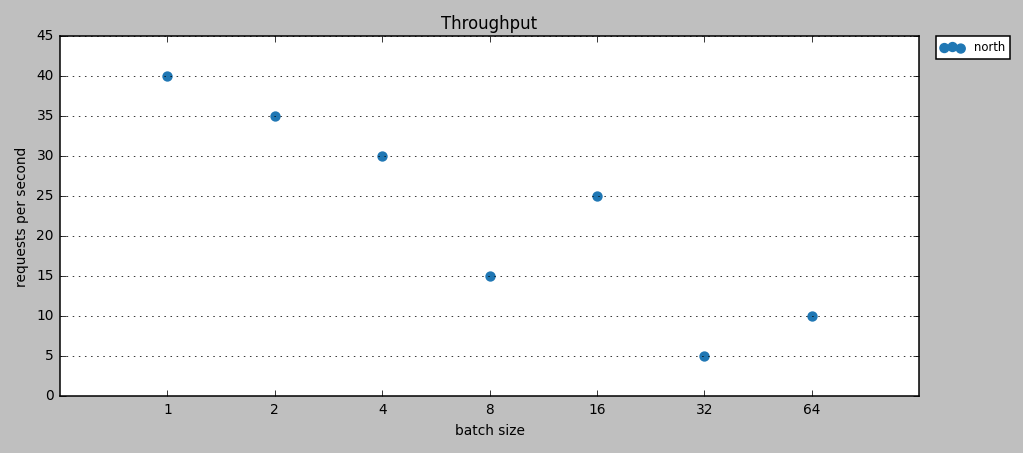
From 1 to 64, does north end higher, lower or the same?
lower
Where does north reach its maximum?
1
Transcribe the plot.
Title: Throughput
x-axis: batch size, ticks 1 2 4 8 16 32 64
y-axis: requests per second, ticks 0 5 10 15 20 25 30 35 40 45
Legend: north
Values:
north: 40 35 30 15 25 5 10
